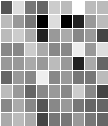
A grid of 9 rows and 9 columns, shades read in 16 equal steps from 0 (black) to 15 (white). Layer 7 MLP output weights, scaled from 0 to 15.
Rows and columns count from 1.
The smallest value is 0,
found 2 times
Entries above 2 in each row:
9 6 8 9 8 9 9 9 9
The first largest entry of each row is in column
7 5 2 7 5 4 7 2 2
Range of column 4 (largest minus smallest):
14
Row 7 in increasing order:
4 6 8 8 8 9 9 11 12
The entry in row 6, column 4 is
14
